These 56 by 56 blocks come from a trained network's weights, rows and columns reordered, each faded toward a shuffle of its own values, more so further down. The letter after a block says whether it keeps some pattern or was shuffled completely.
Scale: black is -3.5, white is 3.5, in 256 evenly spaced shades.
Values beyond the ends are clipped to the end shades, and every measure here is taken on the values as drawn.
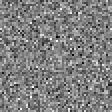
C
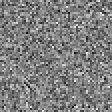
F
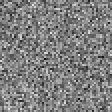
C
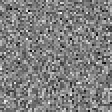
F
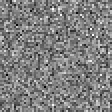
C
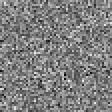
C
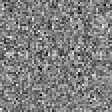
F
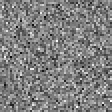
C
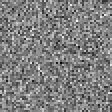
C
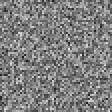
C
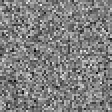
C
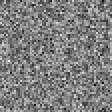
F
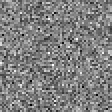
F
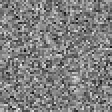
F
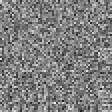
F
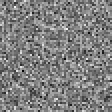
F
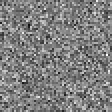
C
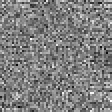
F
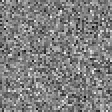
C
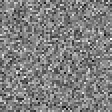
C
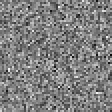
C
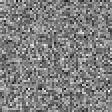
F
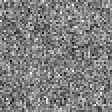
F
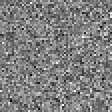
F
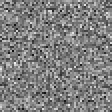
C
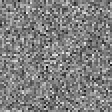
F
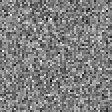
F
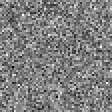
C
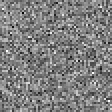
F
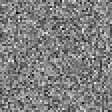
C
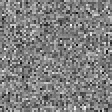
F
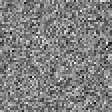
F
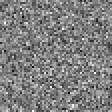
F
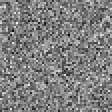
C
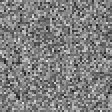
C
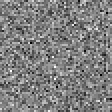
C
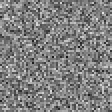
C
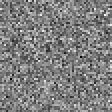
F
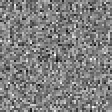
F
